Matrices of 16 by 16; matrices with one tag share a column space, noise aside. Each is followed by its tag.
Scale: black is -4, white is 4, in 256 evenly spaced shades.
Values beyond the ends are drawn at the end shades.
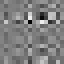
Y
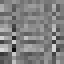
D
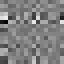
Y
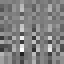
D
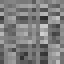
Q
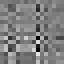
D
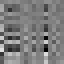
D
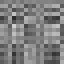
Q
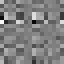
Y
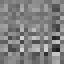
D
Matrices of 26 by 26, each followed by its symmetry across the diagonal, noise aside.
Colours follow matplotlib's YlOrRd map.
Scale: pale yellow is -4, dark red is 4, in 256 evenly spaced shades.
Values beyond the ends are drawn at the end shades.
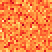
neither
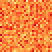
antisymmetric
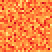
neither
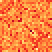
symmetric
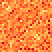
symmetric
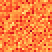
symmetric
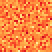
antisymmetric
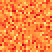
antisymmetric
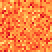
neither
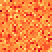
symmetric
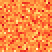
neither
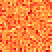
antisymmetric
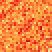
symmetric
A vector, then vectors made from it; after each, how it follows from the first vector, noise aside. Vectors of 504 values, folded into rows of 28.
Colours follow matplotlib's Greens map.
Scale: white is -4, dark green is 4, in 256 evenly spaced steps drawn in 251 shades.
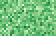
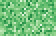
wrapped around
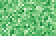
copied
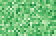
wrapped around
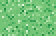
partly zeroed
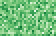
wrapped around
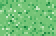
partly zeroed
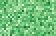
copied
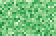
wrapped around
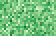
copied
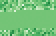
partly zeroed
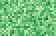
copied
